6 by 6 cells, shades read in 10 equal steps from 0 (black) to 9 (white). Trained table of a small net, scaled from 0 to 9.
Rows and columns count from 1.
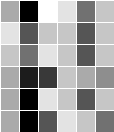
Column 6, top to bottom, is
7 7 7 5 7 4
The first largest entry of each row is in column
3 1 3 4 3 4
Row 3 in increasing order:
3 4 7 7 7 8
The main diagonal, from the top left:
6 3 8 7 3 4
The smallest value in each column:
6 0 2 7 3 4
